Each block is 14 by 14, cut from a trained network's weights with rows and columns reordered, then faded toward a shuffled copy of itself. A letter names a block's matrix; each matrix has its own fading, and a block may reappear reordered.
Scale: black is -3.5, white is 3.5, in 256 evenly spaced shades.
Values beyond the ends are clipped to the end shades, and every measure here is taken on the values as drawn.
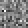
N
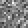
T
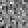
T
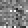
N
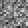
T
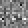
N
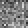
T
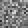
T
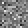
T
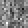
N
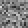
T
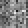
N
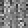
N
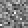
T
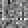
N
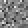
T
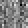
N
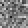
T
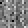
N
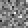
T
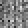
N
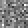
T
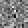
T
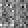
N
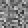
T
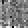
N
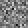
T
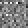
N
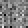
N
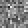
T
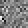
T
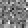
T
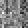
N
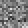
T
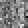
N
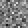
T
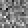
T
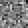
T
